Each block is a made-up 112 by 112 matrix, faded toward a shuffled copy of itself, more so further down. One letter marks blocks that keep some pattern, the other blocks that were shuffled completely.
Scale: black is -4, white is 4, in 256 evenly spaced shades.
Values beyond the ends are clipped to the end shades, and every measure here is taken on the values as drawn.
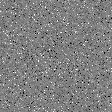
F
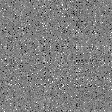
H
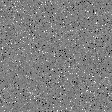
F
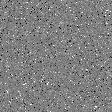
F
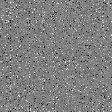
H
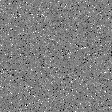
F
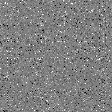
H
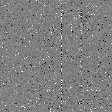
H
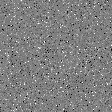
F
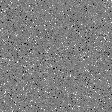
F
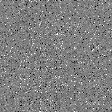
H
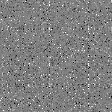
H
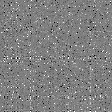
H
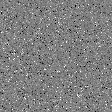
F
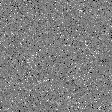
F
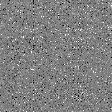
H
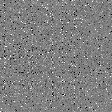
H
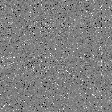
H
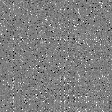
H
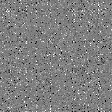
H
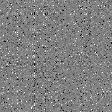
H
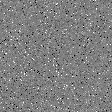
F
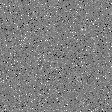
F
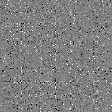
H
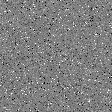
F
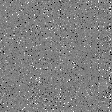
H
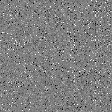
H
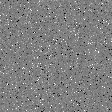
F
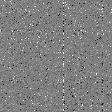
H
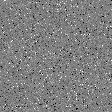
F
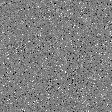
F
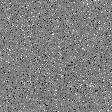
F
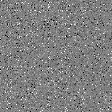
H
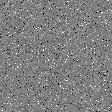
F
